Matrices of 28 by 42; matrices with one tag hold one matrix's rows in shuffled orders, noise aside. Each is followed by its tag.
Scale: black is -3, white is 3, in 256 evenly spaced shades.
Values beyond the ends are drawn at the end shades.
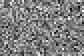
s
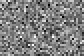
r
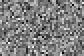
r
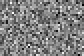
s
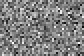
s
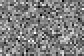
r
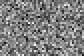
r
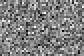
r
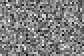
r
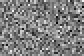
s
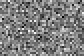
r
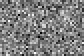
r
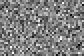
s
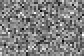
r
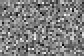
r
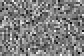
s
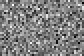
s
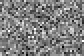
r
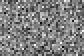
r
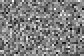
s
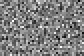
s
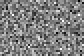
s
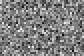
r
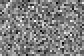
r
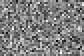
s
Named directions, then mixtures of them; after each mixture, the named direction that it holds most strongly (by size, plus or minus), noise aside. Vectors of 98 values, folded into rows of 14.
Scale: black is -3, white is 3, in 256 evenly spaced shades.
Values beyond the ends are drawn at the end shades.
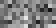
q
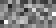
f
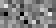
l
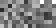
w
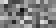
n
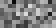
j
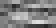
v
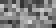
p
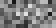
j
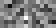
q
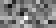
n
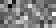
f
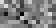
l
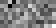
q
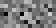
l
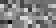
p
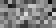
j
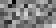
j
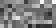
w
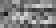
v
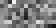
q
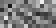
w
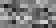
n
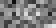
j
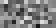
n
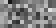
q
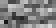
v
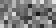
w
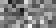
n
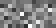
q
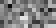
q
